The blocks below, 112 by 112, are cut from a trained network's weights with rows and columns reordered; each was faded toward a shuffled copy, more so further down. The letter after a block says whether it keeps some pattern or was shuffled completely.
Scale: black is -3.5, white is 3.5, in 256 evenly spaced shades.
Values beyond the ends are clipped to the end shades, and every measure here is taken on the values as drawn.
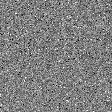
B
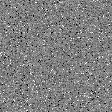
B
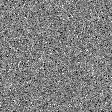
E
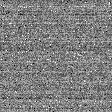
B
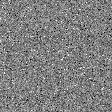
B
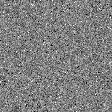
B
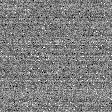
B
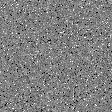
E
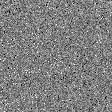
E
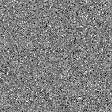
B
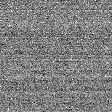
B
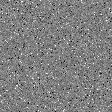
E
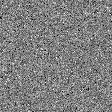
B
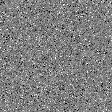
B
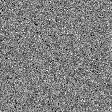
B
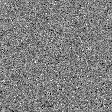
E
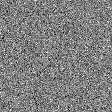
E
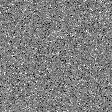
E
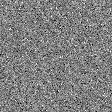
E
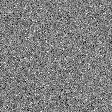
E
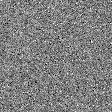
E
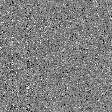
B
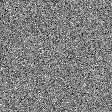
E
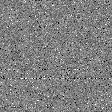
B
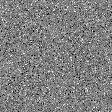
B
